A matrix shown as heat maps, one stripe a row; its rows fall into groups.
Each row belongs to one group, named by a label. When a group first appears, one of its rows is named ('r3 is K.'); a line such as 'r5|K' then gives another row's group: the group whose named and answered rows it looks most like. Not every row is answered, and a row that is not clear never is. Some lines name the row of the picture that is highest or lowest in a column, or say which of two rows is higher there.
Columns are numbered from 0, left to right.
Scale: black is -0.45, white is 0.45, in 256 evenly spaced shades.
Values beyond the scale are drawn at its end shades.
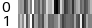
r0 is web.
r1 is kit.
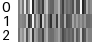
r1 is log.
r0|kit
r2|kit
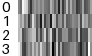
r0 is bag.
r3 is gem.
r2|gem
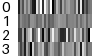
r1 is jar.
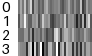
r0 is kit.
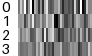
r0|kit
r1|web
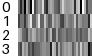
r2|gem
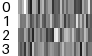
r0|bag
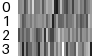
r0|web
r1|gem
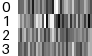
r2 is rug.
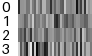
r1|web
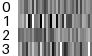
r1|log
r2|jar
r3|gem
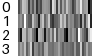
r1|bag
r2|rug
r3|kit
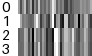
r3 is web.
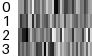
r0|web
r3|jar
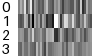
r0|kit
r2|web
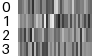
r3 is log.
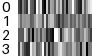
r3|jar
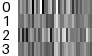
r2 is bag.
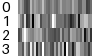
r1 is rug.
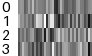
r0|web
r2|jar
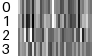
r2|kit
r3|log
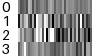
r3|bag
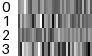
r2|jar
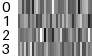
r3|kit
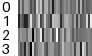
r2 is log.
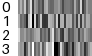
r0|kit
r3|web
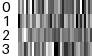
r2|bag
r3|web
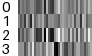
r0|jar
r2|jar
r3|web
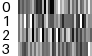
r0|jar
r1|kit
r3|gem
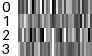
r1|bag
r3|rug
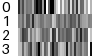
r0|jar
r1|rug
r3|bag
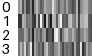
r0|rug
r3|kit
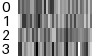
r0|jar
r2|rug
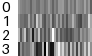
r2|rug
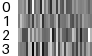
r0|log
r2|gem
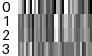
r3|kit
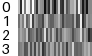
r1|kit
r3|gem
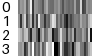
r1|rug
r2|bag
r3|web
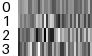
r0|bag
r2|jar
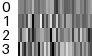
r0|web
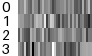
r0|bag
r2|jar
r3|rug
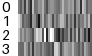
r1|bag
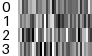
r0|gem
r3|log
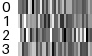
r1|rug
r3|gem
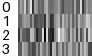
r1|jar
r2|jar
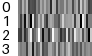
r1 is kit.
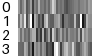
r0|rug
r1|kit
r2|log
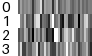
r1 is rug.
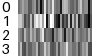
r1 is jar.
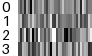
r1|gem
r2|rug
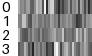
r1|bag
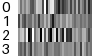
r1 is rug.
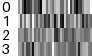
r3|rug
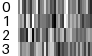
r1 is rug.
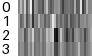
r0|kit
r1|rug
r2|web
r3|web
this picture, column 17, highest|1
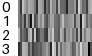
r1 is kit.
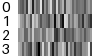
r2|web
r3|bag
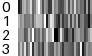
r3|kit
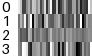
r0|gem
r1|kit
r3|bag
